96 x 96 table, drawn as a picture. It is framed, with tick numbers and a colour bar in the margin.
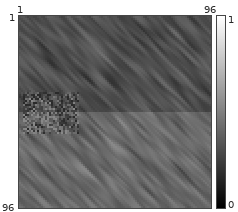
Odd patch: rougher, in the middle left. Grain: diagonal, down to the right. Roughest part: middle left. Seam: horizontal, 50% of the way down, the bottom part higher. Histogram: bell-shaped.
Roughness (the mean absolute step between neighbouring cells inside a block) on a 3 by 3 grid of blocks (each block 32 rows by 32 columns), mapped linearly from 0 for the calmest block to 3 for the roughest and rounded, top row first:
000 / 300 / 000
